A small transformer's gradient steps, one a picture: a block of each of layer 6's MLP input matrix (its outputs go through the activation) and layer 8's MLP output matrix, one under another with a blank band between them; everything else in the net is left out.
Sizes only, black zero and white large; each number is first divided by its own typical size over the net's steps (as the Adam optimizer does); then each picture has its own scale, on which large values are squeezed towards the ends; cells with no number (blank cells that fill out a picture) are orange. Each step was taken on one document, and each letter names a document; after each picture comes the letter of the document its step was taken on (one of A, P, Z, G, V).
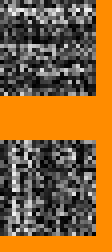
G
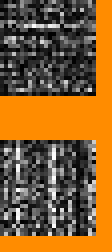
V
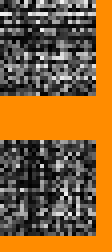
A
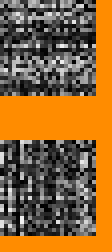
A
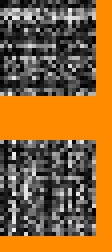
G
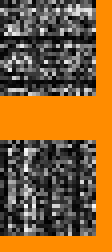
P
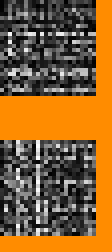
G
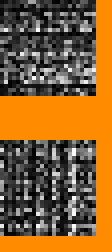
A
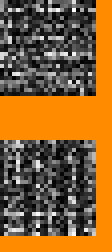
V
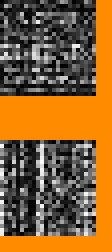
A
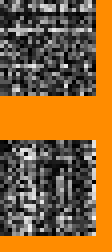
G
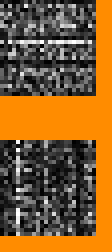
V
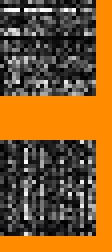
P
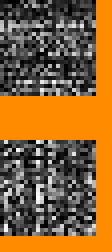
V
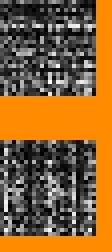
V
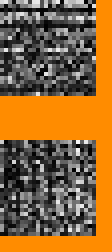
A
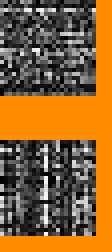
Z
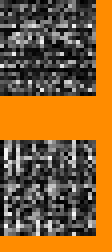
V
